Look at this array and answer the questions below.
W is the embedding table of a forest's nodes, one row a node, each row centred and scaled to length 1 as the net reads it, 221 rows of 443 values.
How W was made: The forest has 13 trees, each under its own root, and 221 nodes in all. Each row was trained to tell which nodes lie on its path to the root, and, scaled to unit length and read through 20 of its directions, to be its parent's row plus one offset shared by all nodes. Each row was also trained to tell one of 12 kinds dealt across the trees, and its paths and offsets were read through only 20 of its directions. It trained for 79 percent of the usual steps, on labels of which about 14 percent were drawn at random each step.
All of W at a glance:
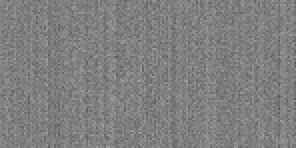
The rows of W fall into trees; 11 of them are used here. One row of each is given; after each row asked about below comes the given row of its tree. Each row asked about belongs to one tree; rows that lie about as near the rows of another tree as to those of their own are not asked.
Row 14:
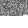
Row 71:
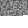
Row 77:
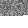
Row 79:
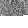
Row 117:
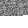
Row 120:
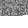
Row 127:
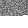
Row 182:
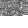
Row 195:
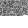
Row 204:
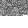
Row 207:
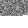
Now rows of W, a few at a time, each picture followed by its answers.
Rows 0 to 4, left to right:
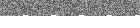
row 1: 207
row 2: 182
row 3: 14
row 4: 195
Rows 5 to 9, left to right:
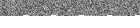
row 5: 117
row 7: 14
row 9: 127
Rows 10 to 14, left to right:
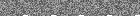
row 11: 195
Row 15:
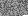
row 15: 14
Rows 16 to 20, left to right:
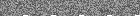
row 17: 195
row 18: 207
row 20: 207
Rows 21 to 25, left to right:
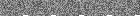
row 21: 120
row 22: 195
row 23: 79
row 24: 71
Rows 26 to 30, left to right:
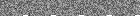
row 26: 204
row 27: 71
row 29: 120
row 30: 182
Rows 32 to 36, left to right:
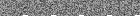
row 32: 127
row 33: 71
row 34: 207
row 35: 207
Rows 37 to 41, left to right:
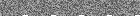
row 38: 207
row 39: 14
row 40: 127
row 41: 195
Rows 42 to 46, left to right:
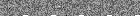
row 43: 14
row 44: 120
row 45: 207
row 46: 71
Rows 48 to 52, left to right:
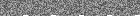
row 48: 14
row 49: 127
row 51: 207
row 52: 14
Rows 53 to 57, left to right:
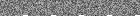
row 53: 204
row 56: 204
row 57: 127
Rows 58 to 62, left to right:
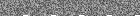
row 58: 207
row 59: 182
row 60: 195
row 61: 14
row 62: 79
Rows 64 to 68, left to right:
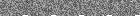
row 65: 182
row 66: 120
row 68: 207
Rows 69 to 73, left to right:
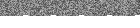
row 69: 204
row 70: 120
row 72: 207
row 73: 127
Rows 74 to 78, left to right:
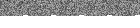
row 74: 204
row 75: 207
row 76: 77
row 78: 14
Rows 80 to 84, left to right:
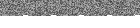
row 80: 71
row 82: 127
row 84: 204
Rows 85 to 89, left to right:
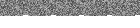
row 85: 204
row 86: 127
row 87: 127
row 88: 79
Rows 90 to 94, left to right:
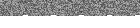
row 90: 117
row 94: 71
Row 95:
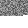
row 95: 117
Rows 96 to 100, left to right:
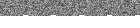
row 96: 207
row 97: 14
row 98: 77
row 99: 207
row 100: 71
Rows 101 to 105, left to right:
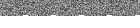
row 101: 120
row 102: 14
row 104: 127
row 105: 182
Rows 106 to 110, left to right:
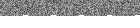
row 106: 207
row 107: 14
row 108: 120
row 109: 207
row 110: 77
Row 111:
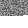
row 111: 120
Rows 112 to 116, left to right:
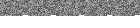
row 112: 127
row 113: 127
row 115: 207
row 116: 207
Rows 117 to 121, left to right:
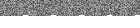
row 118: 120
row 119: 14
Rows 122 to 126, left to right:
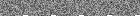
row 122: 77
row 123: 79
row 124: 182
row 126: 14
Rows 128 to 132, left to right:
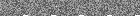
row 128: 127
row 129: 79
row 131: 182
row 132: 79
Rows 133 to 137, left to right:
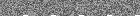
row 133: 204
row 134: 204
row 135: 182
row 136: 207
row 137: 77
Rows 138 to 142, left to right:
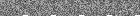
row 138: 117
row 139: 117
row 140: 207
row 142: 127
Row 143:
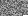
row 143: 79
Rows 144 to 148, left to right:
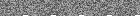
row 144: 77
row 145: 127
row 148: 14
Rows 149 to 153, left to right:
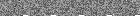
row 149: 207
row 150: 120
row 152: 71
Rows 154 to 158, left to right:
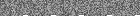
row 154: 120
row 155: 120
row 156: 204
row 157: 117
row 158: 77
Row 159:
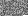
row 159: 127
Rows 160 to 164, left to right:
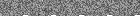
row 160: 77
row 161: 182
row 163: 127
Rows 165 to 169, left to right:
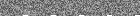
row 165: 120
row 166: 120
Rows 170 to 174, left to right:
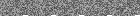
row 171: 14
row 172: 182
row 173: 127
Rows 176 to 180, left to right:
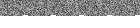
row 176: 195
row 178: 204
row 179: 182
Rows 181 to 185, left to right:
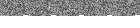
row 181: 77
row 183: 71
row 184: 14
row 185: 204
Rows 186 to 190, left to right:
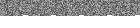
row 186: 204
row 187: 127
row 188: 127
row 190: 182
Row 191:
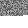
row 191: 71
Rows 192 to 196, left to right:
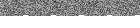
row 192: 14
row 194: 71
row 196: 14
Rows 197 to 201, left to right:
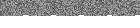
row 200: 14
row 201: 79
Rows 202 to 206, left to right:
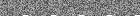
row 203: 79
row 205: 120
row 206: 79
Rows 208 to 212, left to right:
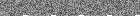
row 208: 204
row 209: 77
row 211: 14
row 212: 204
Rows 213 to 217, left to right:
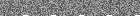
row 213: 182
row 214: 71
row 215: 127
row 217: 204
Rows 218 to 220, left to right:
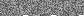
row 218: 14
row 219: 127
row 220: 207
